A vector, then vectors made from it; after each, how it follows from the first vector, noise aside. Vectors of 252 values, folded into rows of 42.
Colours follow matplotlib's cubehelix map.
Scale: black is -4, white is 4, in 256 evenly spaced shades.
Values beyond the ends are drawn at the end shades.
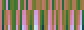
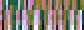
scaled up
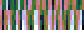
scaled up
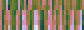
copied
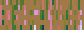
partly zeroed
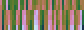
copied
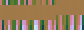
partly zeroed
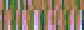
copied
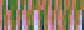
copied
